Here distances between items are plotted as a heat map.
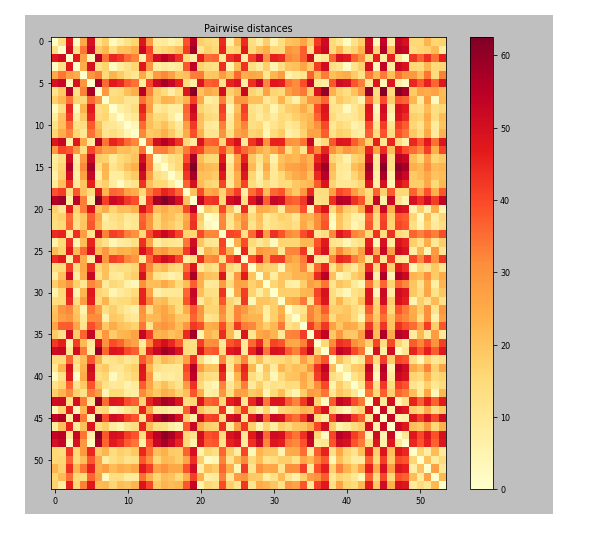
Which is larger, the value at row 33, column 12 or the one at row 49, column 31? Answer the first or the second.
the first
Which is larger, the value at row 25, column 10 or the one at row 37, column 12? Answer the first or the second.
the first
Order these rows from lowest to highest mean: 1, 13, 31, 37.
31, 1, 13, 37
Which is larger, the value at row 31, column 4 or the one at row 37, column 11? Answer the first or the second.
the second
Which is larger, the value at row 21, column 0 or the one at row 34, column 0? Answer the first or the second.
the second
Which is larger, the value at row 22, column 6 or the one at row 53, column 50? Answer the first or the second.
the first
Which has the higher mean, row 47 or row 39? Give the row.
47
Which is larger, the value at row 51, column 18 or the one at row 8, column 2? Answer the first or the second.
the second
